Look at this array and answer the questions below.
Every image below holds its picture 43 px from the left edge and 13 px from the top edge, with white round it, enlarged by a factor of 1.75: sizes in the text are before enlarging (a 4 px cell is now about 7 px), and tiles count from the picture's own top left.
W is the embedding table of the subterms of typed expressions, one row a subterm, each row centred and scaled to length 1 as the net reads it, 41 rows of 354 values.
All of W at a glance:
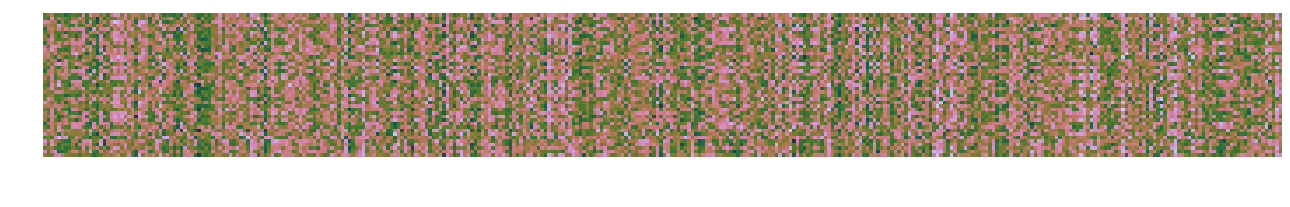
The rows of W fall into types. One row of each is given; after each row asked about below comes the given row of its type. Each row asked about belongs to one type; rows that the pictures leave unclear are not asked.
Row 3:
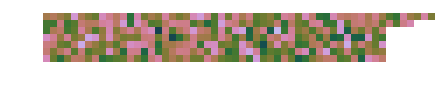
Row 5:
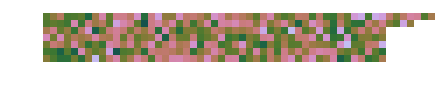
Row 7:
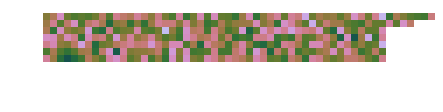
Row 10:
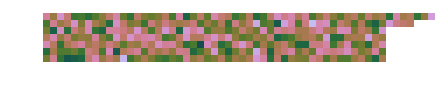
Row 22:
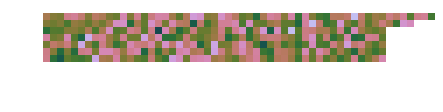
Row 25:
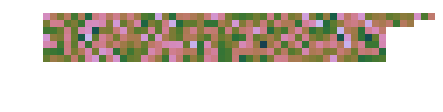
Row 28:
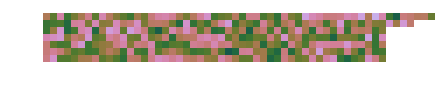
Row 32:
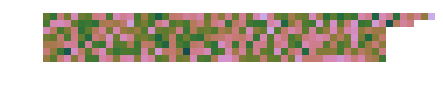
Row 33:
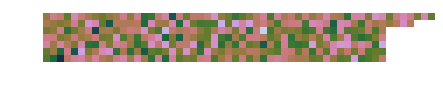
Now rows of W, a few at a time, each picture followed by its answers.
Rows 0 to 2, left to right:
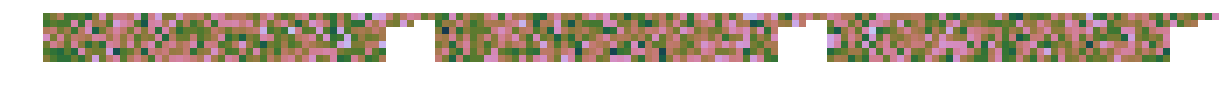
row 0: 5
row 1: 32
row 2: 25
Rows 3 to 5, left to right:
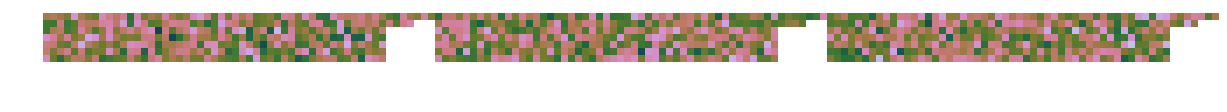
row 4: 7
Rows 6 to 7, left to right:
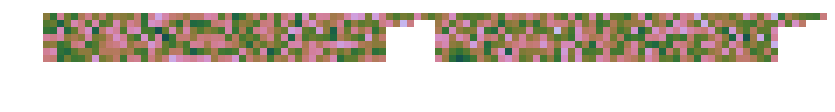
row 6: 28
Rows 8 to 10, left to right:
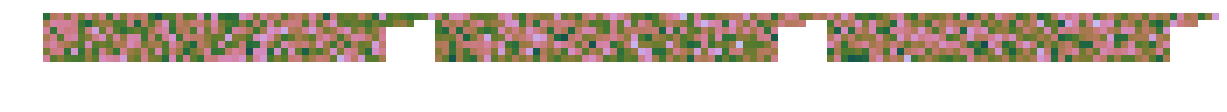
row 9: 10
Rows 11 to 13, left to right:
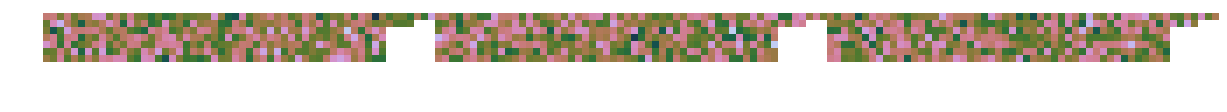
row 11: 25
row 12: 3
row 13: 28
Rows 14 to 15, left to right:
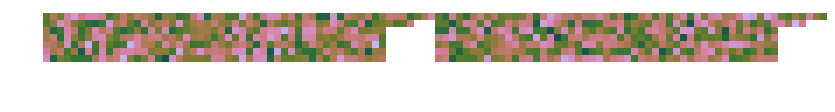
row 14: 22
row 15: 28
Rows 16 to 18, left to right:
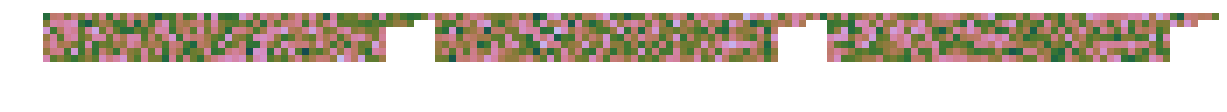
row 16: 7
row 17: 33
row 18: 28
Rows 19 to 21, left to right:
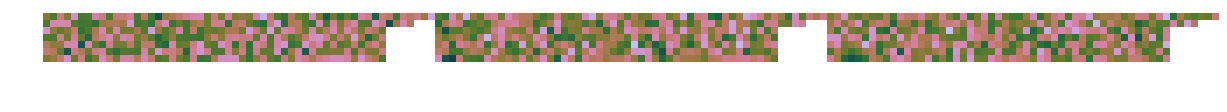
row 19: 32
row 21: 7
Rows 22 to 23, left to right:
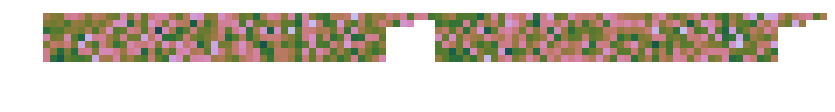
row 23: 5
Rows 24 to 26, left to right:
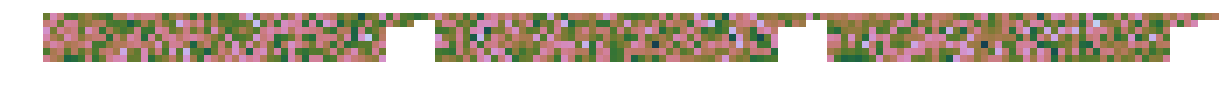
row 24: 7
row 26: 22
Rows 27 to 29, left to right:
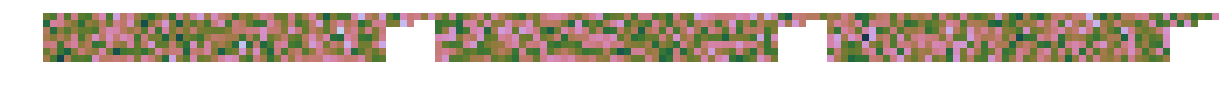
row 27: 32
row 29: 7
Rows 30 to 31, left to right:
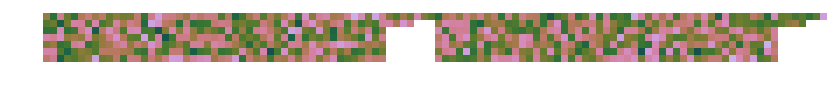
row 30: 28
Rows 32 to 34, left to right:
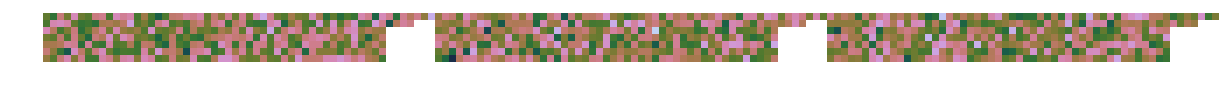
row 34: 25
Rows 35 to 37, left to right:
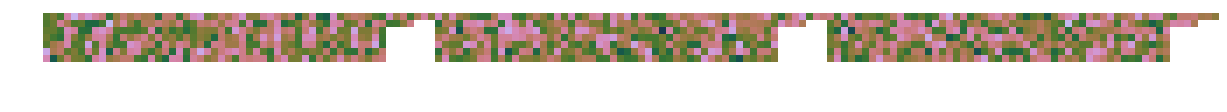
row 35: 22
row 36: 10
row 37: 10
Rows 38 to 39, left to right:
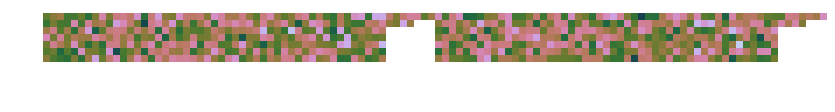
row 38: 5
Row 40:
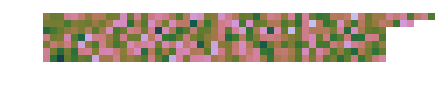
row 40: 22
